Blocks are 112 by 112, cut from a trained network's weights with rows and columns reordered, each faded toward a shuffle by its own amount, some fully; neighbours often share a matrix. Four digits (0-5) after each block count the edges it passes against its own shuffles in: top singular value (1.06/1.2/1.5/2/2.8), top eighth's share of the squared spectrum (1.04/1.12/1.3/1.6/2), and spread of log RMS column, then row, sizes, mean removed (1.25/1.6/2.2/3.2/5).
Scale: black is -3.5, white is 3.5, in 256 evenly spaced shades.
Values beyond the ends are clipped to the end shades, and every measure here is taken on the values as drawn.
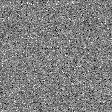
1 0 0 0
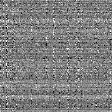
4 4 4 2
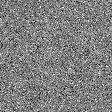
0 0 0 0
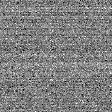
4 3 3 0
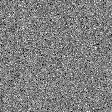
0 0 0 0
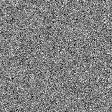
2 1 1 0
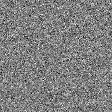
1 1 0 0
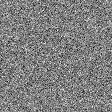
0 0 0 0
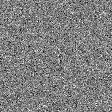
0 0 0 0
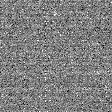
2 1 1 0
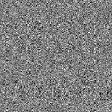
3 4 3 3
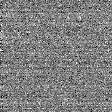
3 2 2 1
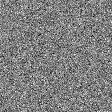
1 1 0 0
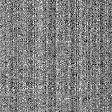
4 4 1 3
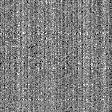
4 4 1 3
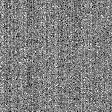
3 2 0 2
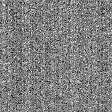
3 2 0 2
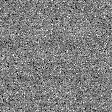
2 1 0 0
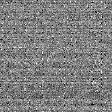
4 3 3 1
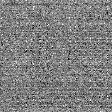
3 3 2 0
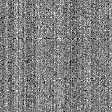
4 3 1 3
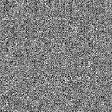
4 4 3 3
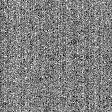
3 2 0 1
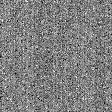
2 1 0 1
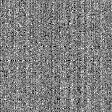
4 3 1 3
